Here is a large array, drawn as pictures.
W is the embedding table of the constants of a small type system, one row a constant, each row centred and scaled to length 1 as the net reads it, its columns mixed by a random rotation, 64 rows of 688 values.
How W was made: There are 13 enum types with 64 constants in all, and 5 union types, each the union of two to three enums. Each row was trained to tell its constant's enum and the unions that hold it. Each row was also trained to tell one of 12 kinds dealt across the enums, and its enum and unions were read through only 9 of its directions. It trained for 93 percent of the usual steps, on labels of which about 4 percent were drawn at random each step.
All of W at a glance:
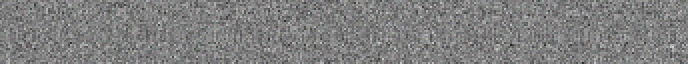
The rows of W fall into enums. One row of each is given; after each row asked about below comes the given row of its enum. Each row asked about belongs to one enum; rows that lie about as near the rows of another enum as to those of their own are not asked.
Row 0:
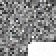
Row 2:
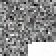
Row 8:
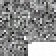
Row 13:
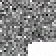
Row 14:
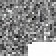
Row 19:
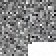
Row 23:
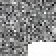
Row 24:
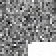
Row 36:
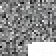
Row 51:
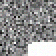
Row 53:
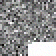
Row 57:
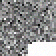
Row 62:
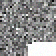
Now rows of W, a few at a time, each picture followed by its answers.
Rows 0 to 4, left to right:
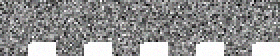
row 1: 14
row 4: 36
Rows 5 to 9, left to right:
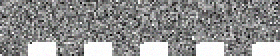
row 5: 14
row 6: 2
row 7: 19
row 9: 24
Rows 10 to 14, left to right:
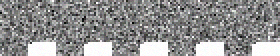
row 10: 13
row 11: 19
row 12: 13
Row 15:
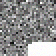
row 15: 19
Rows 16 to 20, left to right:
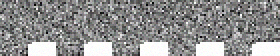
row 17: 2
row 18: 2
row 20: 57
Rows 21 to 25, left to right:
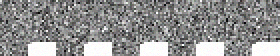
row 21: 0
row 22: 36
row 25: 57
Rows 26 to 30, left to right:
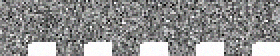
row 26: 0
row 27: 51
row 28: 53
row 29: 13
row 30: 53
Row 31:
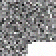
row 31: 57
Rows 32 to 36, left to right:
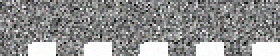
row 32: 14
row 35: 36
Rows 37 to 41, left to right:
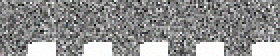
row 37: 13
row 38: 57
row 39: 13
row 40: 53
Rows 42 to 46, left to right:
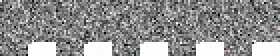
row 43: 19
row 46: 23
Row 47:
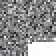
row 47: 14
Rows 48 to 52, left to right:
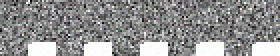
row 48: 36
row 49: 8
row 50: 2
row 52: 57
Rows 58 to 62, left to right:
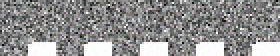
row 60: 0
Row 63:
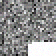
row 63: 2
